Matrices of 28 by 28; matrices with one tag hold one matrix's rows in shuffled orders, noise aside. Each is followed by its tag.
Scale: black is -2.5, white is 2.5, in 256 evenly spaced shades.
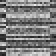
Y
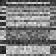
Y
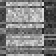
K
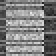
K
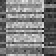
K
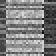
K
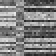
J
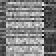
K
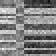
J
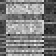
K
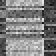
K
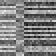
J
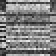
Y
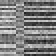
J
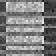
K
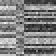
J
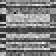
Y
